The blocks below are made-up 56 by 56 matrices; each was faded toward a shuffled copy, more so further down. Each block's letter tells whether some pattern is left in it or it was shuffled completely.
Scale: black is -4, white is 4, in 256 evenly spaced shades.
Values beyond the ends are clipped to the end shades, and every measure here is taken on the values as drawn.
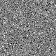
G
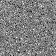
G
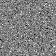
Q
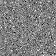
Q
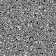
G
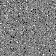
Q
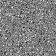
G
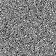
G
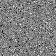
G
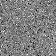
Q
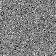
G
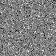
Q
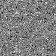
Q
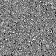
Q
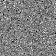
Q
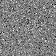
G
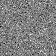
G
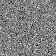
Q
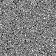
G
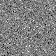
G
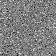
G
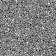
G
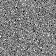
G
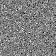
G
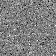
G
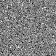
Q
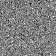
G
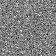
G
